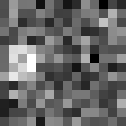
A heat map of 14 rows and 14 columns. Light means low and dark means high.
Ninth with the lowest average: middle left. Odd patch: lower, in the middle left. Mirror symmetry: none.
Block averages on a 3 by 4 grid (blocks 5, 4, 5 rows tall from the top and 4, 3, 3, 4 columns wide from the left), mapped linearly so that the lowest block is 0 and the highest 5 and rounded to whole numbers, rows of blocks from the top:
4 5 5 4 / 0 4 5 5 / 5 4 4 4
